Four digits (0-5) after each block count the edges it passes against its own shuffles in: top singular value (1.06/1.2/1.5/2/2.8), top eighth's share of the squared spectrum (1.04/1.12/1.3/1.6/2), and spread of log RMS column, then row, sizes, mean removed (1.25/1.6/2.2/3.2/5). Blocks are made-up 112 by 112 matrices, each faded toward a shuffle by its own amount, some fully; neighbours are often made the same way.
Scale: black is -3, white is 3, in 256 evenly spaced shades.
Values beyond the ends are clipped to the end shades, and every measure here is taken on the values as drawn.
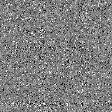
1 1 2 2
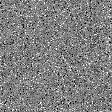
0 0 1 1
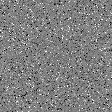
0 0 0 0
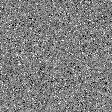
0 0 0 0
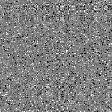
4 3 2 2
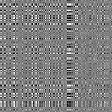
5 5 5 5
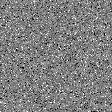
3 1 0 0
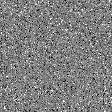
0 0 1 0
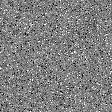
0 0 0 0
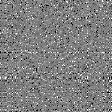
4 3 2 2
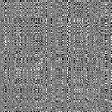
5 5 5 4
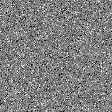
3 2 1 0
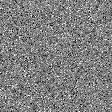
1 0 0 0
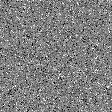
0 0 0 0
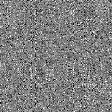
4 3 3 1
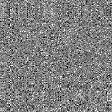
4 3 3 2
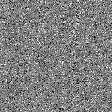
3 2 1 0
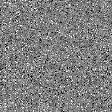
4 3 2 1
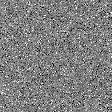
2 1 0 0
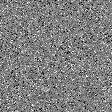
0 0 0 0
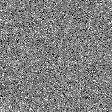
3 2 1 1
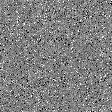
1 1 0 0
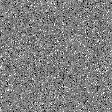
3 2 2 0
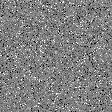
0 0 0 0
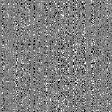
4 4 4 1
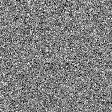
2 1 0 0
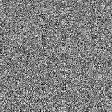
3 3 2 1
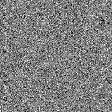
3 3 1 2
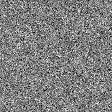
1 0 0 0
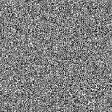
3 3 2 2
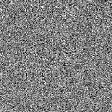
3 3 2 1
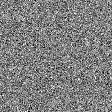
2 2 0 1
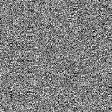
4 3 1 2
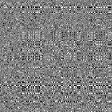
5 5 3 4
